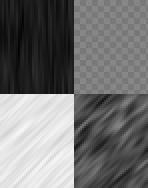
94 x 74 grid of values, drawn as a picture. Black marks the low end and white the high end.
It is made of 2 by 2 panels. Panel 1,1: very low, streaked downward, faint in contrast. Panel 1,2: middling, checkered, faint in contrast. Panel 2,1: very high, slanting up to the right, faint in contrast. Panel 2,2: low, slanting up to the right.
